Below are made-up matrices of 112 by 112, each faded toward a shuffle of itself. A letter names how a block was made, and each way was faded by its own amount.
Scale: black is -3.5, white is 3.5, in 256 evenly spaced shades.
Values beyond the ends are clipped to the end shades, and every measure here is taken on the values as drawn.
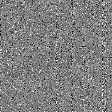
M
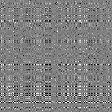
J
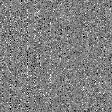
M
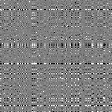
J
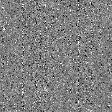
M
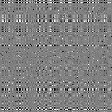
J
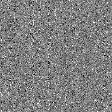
M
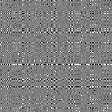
J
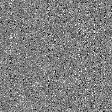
M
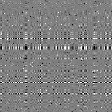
J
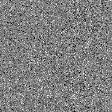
M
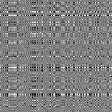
J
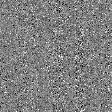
M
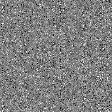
M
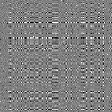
J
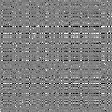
J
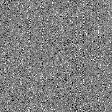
M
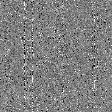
M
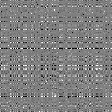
J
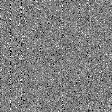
M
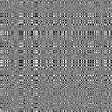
J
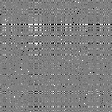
J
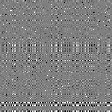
J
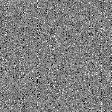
M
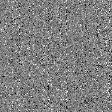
M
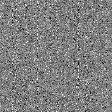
M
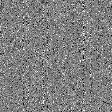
M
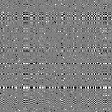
J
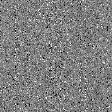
M
